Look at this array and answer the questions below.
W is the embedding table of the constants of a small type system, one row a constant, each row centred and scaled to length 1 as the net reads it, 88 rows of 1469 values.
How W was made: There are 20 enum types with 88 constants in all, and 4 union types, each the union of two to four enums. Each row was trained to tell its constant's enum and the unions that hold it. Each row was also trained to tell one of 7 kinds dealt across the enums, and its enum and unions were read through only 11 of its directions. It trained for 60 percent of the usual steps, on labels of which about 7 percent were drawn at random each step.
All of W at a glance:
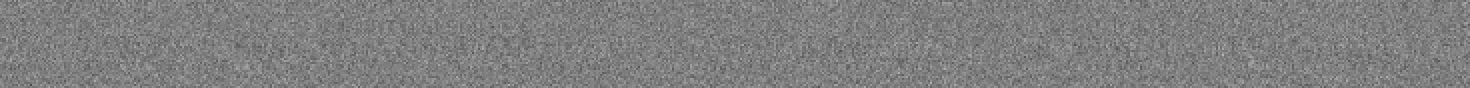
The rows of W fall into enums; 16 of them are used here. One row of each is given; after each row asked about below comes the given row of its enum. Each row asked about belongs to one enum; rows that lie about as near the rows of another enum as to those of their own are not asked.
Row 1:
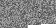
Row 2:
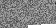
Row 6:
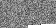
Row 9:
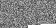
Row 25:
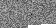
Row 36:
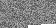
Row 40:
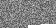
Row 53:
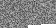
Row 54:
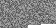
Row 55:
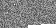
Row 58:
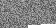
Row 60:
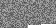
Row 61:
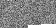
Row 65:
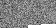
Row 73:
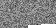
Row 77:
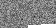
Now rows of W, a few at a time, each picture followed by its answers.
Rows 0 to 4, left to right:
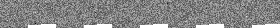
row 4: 2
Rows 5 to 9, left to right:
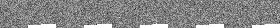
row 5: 58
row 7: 60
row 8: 25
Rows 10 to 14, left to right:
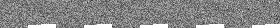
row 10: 25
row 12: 54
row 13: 25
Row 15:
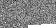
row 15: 2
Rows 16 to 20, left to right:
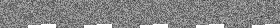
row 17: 58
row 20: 1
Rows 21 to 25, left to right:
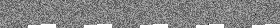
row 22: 2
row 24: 65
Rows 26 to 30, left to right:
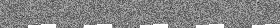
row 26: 65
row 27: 60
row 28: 2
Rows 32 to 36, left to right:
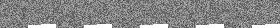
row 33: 60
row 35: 1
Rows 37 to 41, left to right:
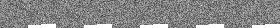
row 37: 36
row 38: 60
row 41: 65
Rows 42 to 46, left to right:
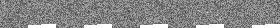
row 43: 65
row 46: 65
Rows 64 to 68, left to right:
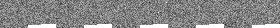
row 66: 25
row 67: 60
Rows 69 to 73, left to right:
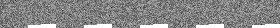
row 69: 60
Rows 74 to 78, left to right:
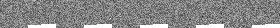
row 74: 36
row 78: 25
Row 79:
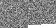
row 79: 2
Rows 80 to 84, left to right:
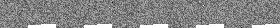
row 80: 25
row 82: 65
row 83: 54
